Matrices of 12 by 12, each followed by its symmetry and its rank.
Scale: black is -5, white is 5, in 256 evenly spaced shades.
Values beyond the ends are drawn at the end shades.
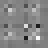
symmetric, rank two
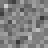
symmetric, full rank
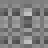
neither, rank one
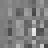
neither, rank two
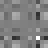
symmetric, rank one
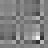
symmetric, rank one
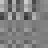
neither, rank one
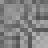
symmetric, rank two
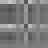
neither, rank one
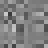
neither, rank two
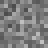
symmetric, full rank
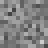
symmetric, full rank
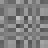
symmetric, rank one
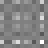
symmetric, rank one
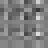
neither, rank two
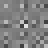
symmetric, rank two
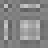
symmetric, rank one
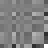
symmetric, rank one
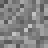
symmetric, full rank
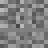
neither, rank two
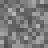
symmetric, full rank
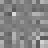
symmetric, rank two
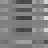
neither, rank one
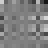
neither, rank one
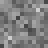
symmetric, full rank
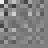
symmetric, rank two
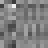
neither, rank two
